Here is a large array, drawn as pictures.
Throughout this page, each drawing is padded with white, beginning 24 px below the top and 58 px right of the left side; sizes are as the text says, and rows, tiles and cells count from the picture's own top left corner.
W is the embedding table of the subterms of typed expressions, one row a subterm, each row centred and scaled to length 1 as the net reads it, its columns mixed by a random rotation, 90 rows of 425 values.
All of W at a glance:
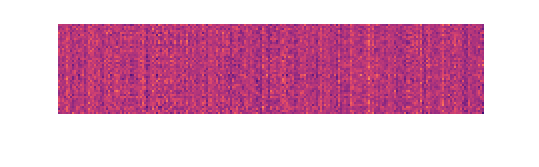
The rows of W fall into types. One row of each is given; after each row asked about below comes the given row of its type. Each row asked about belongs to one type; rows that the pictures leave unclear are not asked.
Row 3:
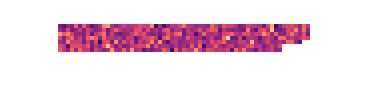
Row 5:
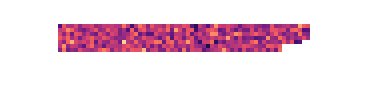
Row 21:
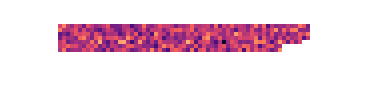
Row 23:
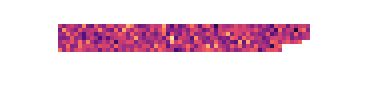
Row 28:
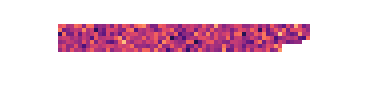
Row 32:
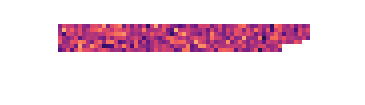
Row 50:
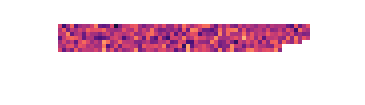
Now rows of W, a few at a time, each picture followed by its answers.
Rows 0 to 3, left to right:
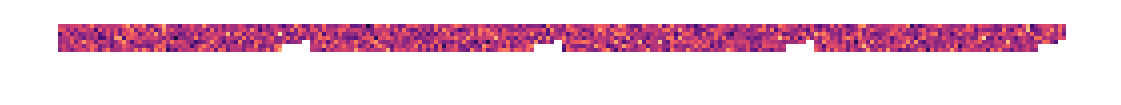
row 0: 28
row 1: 50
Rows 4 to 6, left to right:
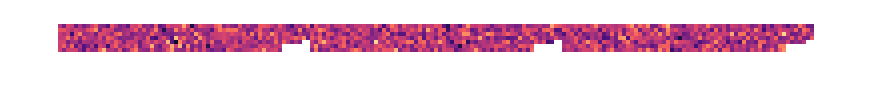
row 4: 50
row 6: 28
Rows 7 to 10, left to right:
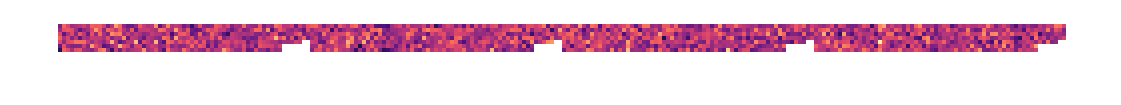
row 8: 21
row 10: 23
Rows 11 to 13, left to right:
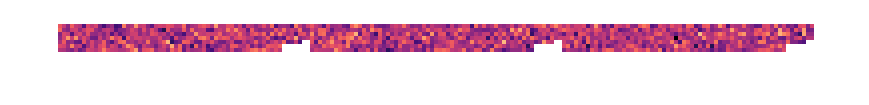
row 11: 50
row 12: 3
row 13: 28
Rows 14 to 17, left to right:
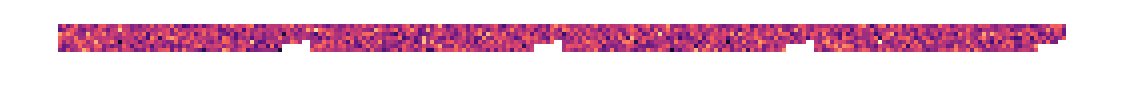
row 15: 23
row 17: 3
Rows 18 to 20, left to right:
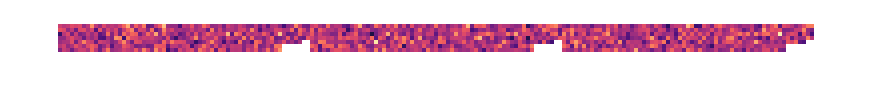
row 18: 28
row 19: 3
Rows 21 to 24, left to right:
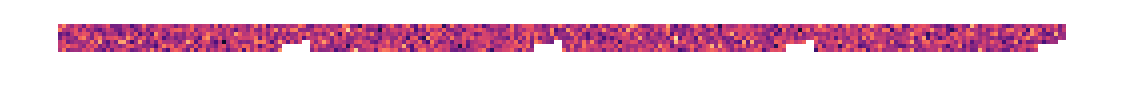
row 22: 5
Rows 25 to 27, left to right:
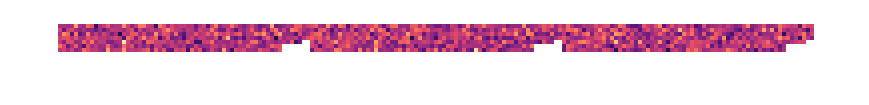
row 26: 28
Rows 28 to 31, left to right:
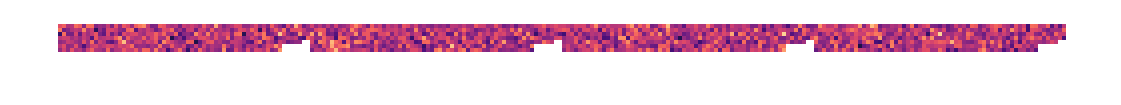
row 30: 28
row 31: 32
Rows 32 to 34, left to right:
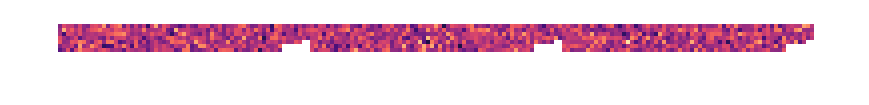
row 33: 50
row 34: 21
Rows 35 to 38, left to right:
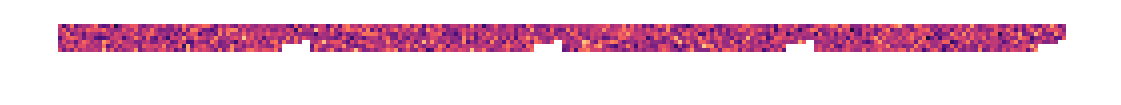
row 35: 50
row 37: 32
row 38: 28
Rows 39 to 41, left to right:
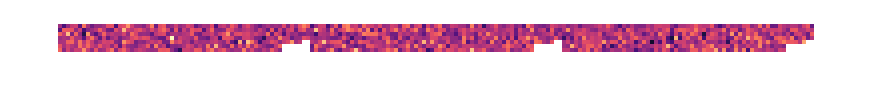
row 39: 23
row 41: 21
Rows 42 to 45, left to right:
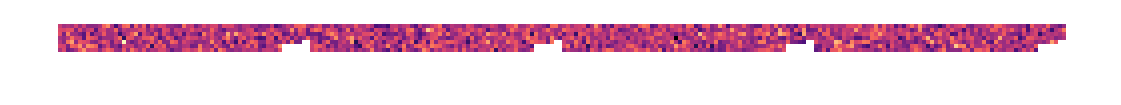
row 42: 3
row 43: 21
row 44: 28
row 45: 32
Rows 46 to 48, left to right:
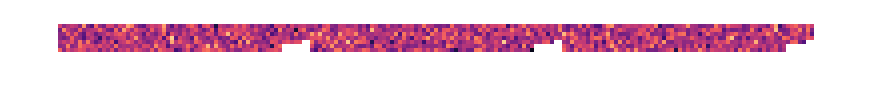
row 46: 23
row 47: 32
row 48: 3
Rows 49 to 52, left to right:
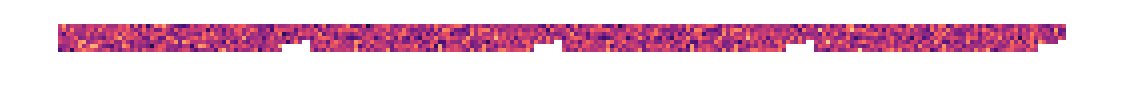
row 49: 32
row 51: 50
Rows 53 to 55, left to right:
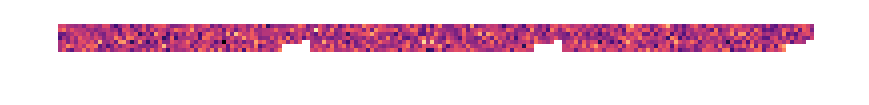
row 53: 21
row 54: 23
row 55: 23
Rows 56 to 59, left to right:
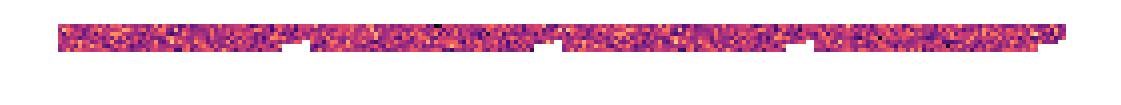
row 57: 32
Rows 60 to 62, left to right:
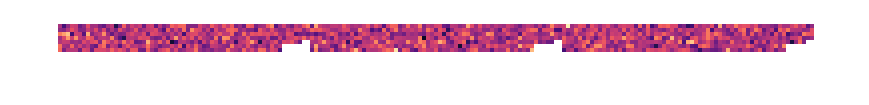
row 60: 50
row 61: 5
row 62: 32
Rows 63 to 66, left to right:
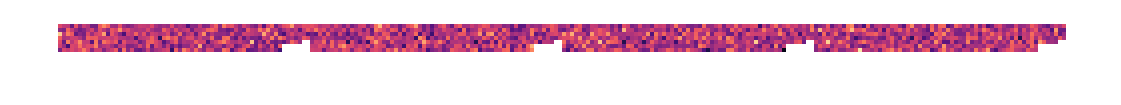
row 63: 3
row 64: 23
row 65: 32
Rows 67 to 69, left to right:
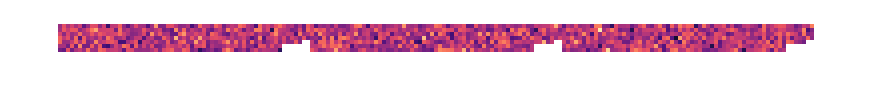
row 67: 32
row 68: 3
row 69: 5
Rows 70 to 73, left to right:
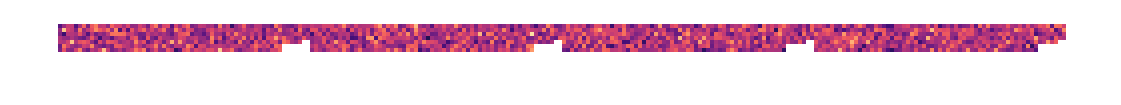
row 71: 28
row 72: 32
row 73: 21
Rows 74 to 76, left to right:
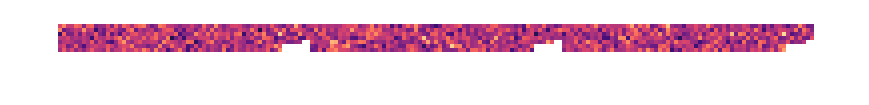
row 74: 28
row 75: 32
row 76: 28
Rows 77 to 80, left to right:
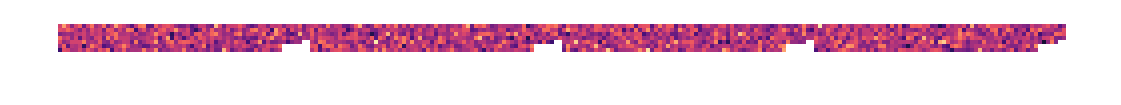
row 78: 3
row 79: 5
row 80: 32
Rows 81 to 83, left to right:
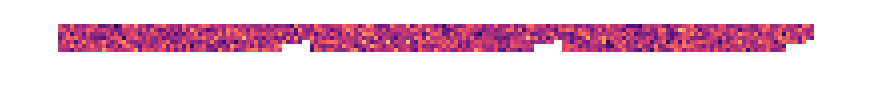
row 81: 50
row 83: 21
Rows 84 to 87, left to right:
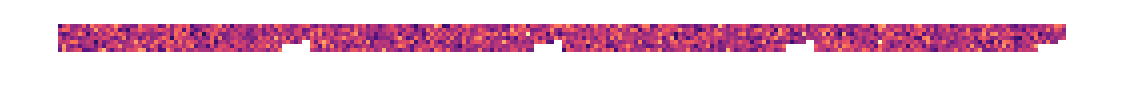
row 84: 5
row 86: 28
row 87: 23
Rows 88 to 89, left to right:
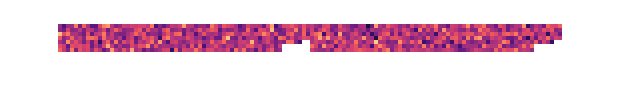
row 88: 3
